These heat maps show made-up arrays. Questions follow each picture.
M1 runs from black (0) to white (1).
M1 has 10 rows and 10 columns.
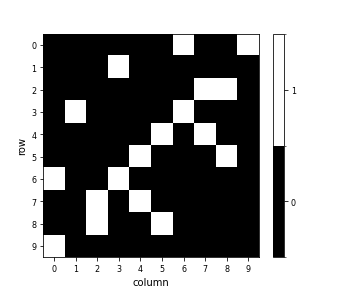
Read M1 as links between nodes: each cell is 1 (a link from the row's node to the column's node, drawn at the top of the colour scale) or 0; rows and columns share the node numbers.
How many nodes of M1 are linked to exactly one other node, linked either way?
2
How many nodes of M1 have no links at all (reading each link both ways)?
0
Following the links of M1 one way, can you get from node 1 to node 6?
yes
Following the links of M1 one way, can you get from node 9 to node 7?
no
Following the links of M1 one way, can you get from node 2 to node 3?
no
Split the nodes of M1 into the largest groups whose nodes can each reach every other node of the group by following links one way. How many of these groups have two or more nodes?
2
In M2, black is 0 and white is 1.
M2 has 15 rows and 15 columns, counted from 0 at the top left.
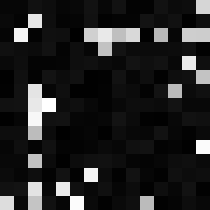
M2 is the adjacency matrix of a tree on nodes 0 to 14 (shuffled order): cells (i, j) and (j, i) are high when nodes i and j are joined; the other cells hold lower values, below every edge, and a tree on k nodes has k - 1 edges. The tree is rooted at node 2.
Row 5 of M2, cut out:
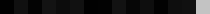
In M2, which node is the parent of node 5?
14
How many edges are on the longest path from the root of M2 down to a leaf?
2
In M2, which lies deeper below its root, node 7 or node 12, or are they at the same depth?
node 12
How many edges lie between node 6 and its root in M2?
1
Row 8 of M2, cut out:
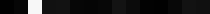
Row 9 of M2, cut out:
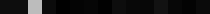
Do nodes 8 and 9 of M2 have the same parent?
yes
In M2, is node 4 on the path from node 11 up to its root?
no
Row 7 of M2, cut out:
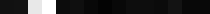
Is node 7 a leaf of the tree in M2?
no
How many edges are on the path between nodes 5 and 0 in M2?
2
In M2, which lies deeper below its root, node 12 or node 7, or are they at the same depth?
node 12
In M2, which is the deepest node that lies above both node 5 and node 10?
14
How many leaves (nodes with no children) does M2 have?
10
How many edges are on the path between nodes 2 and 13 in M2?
1
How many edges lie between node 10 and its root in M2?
2
